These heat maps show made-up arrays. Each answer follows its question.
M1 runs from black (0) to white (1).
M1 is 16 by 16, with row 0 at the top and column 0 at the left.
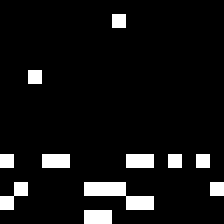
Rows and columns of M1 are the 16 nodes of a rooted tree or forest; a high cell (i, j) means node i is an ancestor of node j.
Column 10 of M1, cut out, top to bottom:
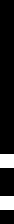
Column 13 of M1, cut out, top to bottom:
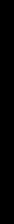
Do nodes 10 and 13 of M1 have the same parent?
no
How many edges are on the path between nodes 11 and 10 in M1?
2
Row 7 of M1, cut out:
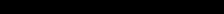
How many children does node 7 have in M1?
0
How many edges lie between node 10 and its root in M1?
2
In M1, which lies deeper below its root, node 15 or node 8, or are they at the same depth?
node 8
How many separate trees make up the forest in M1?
3
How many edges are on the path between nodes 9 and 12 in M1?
3
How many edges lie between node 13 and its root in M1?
0
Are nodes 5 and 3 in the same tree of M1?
no
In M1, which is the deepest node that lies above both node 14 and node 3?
11
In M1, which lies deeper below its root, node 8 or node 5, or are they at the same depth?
node 8
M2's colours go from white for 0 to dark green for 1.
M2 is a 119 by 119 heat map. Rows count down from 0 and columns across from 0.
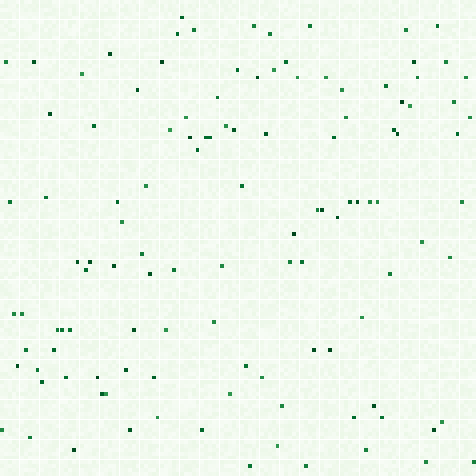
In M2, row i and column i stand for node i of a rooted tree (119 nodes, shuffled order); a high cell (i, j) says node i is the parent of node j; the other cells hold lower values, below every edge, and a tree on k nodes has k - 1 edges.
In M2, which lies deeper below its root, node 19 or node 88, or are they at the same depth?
node 88
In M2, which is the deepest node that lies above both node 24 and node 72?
94
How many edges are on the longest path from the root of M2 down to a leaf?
9
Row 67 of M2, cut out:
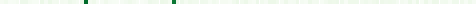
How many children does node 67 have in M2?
2
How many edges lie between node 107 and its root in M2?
0
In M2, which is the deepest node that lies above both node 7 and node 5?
87
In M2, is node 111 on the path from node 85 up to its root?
no
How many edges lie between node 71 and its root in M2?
5
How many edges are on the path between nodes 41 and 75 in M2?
6
